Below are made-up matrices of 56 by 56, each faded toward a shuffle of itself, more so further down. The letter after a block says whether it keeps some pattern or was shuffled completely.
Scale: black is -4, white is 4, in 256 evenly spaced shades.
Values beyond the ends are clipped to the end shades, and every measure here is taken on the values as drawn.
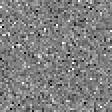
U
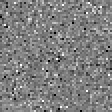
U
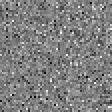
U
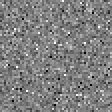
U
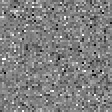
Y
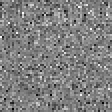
Y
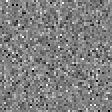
Y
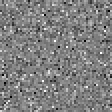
Y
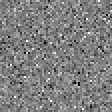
U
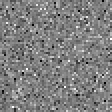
U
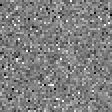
U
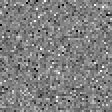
U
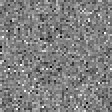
Y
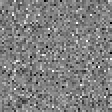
Y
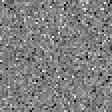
U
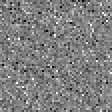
U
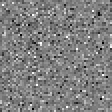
Y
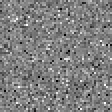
U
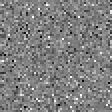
Y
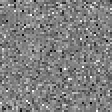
Y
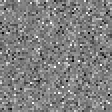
U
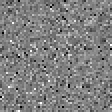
Y
